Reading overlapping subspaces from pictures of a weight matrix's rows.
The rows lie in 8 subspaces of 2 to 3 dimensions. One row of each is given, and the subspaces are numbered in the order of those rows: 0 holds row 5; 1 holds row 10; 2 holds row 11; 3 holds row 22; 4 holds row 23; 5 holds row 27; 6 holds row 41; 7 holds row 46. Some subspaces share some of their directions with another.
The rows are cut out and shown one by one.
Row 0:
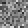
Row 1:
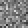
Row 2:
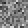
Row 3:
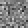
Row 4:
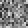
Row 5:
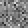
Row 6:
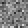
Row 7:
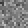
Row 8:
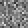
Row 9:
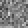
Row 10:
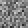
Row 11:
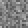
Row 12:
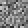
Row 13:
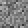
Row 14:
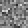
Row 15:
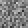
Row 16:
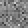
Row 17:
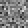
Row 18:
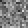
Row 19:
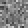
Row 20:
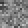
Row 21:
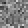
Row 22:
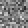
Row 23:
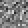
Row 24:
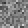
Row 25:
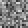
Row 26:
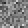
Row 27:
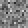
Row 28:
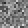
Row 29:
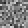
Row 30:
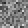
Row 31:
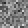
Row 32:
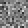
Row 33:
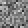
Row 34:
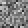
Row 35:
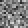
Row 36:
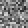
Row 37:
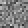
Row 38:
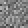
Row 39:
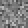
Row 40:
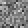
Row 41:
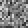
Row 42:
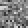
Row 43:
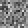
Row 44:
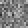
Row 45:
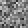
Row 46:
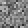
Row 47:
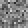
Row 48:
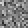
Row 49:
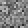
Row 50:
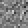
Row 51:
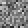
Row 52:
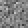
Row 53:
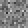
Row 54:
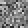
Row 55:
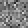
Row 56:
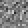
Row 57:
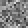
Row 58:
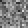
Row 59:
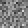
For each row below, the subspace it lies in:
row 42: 0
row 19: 1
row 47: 5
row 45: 3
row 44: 6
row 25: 2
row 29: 7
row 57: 0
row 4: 6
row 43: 5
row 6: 2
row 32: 3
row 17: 3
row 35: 2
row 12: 2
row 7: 0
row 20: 0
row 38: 2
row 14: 7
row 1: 2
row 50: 4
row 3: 3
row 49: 7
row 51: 4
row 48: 0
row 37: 7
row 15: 1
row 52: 4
